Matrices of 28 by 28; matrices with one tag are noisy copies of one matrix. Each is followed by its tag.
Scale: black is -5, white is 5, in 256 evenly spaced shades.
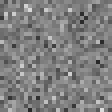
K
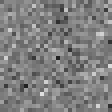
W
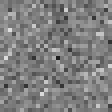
W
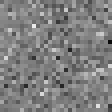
W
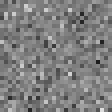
K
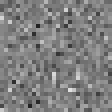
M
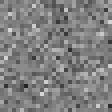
W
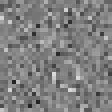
M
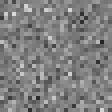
K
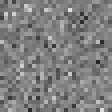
K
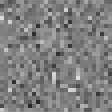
M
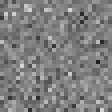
K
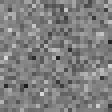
W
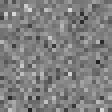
K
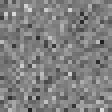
K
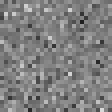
K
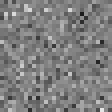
K
